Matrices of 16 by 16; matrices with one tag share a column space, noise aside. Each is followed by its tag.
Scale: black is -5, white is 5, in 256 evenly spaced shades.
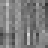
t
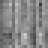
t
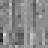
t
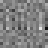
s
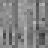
t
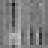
t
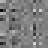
s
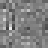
s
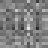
s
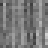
t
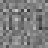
s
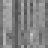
t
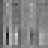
t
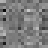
s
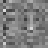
s
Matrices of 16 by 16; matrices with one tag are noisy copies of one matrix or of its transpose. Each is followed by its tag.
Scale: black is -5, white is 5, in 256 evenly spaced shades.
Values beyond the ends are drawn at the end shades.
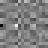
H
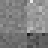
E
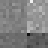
E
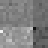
E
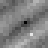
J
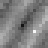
J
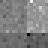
E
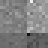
E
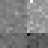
E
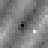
J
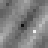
J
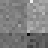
E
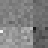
E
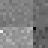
E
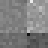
E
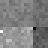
E
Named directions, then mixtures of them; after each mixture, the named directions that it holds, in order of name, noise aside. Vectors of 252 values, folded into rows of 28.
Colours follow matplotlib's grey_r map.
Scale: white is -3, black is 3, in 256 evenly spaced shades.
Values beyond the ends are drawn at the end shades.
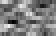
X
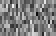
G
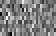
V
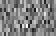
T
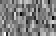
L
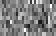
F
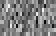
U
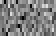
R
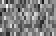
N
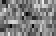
N, R, X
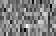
F, T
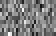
G, V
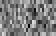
F, L, T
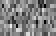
U, X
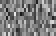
L, V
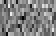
R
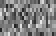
N, T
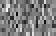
G, U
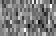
F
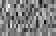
T, U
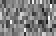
F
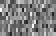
G, L, V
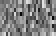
L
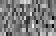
L, V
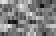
X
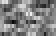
X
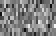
F, G, V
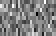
G
